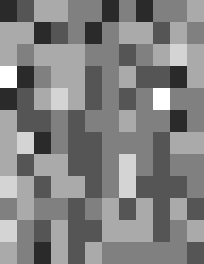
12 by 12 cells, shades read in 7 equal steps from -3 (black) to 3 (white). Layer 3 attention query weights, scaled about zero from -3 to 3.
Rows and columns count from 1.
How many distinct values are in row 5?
6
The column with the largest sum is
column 1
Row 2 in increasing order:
-2 -2 -1 -1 0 0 0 1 1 1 1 1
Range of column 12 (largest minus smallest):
2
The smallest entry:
-2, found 11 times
